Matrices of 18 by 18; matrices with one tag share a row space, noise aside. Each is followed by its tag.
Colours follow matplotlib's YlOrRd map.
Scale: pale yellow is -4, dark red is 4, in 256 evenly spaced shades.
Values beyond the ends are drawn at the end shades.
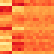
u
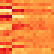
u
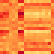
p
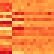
u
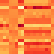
p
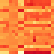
p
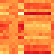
p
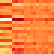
u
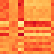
p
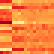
u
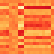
p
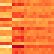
u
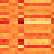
p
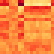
p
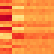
u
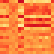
p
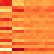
u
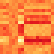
p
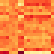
p
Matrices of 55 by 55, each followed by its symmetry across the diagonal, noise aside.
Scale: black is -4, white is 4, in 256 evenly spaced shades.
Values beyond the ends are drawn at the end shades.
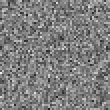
neither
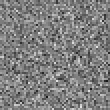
antisymmetric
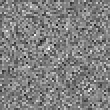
symmetric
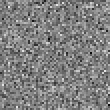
neither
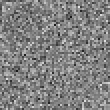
symmetric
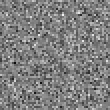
antisymmetric
